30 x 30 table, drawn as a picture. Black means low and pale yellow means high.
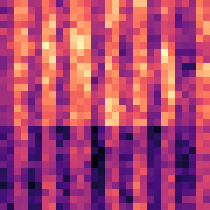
The top middle is the ninth with the highest average. Upright stripes repeat 7 times across the table. A horizontal seam about 60% of the way down splits the table, and the top part is higher. Neither half mirrors the other. The grain runs up and down. On average the colour sits 50% of the way up the scale.
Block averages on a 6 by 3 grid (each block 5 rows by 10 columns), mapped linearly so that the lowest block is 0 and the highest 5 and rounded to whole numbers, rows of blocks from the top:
453
453
354
232
010
011
